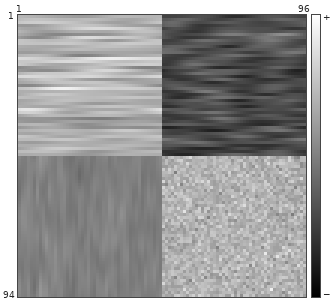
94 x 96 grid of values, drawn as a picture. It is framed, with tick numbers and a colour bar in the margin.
It is made of 2 by 2 panels. Panel 1,1: high, streaked across. Panel 1,2: low, streaked across. Panel 2,1: middling, streaked downward, faint in contrast. Panel 2,2: high, fine-grained.
